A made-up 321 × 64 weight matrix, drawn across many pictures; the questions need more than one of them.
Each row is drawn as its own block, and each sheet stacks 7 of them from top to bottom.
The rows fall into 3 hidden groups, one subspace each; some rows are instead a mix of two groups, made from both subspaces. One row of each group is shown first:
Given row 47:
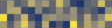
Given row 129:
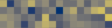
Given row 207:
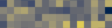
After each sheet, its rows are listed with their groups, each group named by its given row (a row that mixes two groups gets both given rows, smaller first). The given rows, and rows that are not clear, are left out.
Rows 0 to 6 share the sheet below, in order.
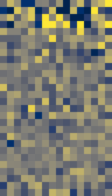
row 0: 207
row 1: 207
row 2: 129 and 207
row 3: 47
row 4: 129
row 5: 129 and 207
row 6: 47
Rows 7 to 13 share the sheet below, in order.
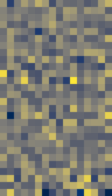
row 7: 129
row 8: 129 and 207
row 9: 47
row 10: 47
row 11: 129
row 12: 47
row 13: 207
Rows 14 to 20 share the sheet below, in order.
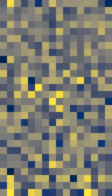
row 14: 129
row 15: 47
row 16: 47 and 207
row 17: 129
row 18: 207
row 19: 47
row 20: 47 and 207
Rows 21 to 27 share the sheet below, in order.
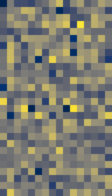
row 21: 207
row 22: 47 and 207
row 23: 129
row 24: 47
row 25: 129
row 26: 129
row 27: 129
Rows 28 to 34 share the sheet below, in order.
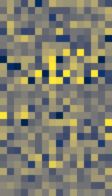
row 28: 129
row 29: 207
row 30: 47
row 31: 47
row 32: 207
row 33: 47
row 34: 129 and 207
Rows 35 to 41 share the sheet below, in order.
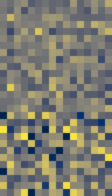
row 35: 207
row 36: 129
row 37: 47
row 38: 129
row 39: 47
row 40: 129
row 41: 47
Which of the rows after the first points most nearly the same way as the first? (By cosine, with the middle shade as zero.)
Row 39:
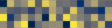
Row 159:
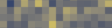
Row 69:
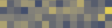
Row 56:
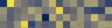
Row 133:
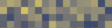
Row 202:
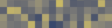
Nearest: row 56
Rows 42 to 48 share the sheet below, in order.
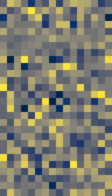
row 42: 47 and 129
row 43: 207
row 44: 129 and 207
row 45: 47 and 129
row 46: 129
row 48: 129
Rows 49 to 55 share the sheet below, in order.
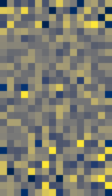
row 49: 207
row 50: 207
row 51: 207
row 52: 207
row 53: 47
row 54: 207
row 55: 129
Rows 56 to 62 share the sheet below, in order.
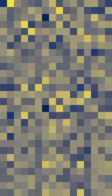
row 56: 47 and 129
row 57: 129 and 207
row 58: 207
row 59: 129 and 207
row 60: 129 and 207
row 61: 207
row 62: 207
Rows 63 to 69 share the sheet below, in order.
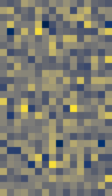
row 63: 207
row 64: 129
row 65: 207
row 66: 47
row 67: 129
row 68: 47
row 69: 207
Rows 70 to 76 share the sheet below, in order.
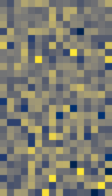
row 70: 47 and 129
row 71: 47 and 207
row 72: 129 and 207
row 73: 47
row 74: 47
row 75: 47 and 129
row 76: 207
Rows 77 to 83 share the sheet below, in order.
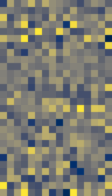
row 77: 47
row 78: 129 and 207
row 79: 47
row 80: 207
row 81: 129
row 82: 47 and 129
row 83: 47
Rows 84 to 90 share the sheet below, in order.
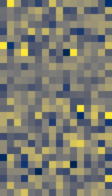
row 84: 129
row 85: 47
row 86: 207
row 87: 207
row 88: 207
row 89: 47
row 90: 129 and 207
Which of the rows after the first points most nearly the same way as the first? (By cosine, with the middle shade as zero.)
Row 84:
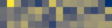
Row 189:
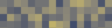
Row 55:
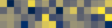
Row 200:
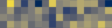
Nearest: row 200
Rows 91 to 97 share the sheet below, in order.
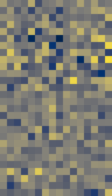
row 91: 129
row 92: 129
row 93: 207
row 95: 47
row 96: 207
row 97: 207
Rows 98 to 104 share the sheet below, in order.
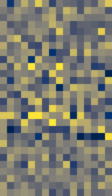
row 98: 129
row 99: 47
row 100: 129
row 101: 47
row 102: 207
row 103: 47
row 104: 47 and 207
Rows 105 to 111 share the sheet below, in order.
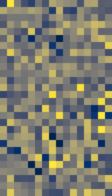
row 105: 129 and 207
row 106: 129
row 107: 129
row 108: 207
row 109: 47 and 207
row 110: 47
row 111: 129 and 207
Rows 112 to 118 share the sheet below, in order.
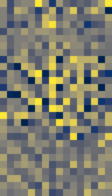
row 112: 129 and 207
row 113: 47 and 129
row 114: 47
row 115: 47
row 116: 207
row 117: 47
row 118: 47
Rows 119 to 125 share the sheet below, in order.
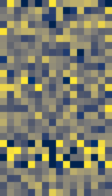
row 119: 129
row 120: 207
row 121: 47
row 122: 207
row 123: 207
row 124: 47
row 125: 47
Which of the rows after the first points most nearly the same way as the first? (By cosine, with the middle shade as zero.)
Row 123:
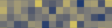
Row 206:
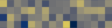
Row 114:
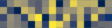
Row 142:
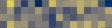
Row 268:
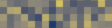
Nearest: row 268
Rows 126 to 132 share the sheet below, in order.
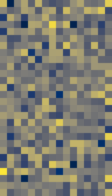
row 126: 47 and 129
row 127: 47
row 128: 129
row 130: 129 and 207
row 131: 47
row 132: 207
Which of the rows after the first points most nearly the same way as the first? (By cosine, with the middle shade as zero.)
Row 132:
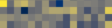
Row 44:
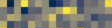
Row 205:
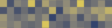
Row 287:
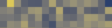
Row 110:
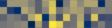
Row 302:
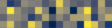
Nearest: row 44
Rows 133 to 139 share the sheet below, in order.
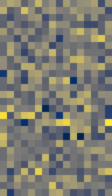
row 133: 47 and 207
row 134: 47 and 129
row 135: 47
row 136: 207
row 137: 207
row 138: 47 and 129
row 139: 129
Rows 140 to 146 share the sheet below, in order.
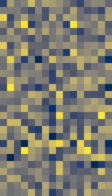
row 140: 47
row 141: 47
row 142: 129
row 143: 129
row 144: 47
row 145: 207
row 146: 47
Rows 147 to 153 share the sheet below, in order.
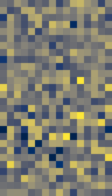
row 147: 47
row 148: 129
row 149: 207
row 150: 47 and 207
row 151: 47
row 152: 129
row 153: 207
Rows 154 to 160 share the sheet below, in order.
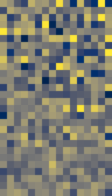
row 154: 47 and 207
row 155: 207
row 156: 207
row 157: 207
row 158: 47 and 207
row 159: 129
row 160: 207
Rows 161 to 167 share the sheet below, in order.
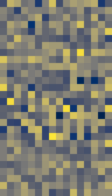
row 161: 47 and 129
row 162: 207
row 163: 207
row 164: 47 and 207
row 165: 47
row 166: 207
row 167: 47
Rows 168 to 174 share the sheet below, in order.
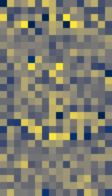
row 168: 47
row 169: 129
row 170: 129
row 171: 47 and 129
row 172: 47
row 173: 47 and 207
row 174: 207
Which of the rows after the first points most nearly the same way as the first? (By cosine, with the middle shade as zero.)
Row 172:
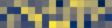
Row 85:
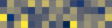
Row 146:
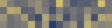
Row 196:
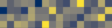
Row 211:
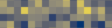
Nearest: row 211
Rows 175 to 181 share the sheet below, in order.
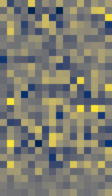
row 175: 129
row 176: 129
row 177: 207
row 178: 207
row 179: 47
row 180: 129
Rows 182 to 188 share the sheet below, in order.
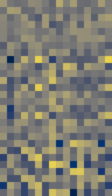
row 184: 129
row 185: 129
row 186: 129
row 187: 47
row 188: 47
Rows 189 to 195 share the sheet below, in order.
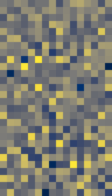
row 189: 47
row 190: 47
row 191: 207
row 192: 129 and 207
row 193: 47
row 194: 47
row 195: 207
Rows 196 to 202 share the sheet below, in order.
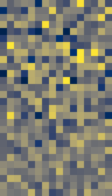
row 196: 207
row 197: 207
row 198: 47
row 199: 47
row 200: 129
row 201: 47 and 207
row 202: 47
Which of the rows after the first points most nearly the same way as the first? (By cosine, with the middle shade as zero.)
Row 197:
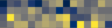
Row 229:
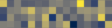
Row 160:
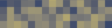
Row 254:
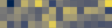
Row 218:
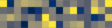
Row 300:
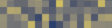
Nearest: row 160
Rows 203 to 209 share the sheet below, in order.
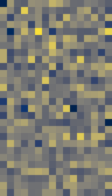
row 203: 47 and 207
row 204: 129
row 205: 129 and 207
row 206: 47
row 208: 129
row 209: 47 and 129
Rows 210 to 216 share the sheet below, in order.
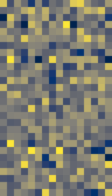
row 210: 47
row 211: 47 and 207
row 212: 129
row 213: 47
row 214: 47
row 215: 129
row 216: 207
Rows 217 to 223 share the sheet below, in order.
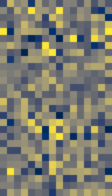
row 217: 129
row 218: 129 and 207
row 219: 129
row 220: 47
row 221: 47 and 129
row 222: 47
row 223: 129
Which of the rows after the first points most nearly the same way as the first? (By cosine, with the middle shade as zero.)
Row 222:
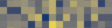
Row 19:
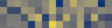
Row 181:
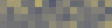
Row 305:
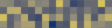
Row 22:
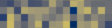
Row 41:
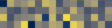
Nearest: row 19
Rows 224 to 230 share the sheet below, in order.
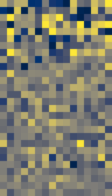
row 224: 207
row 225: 129
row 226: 207
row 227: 47
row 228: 129 and 207
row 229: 47 and 207
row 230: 129 and 207
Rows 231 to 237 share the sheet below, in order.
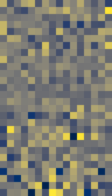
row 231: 207
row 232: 47 and 129
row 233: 47 and 207
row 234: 207
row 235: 47 and 207
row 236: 47 and 207
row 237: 47
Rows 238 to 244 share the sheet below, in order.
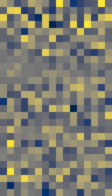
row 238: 47
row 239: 207
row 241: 47
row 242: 207
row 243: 129
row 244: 129 and 207
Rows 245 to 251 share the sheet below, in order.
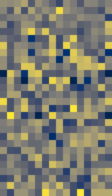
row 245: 129 and 207
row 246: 47 and 129
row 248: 47
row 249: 129
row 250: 47
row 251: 207
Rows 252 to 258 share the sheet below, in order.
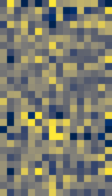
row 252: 129
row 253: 129
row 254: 129
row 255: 47
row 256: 47 and 129
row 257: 129 and 207
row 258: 129
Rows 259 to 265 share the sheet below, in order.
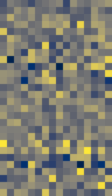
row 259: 207
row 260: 47 and 129
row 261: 129
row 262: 129 and 207
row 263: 47
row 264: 47 and 207
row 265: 207
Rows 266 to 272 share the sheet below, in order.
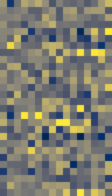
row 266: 129
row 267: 207
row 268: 47
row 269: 207
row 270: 129 and 207
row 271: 47 and 129
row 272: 207
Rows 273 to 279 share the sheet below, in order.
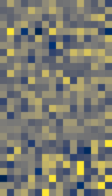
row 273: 129 and 207
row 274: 129
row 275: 47 and 207
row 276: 47
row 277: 129
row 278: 207
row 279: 207
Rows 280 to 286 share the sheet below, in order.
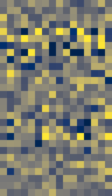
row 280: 47
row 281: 47 and 207
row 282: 129 and 207
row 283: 207
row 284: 207
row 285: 129 and 207
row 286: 129
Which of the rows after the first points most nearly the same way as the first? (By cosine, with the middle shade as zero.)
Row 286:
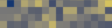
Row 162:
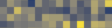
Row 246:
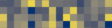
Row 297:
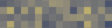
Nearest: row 246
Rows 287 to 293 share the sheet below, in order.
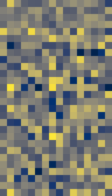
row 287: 129
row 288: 207
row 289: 47 and 207
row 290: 129
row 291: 47
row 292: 47
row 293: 129
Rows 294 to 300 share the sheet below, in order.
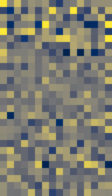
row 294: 207
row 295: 207
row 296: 207
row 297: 207
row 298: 129
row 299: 207
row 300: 47
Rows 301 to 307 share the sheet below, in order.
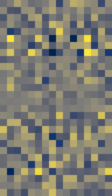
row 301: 47
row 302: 47 and 207
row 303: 207
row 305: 47
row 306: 47
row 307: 129
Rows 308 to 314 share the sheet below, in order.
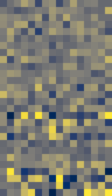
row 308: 47 and 207
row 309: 129
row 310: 129 and 207
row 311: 207
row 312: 129
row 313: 207
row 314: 47 and 129
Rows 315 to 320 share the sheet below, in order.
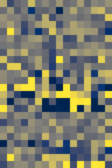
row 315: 129
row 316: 129
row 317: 47
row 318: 207
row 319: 207
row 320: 207
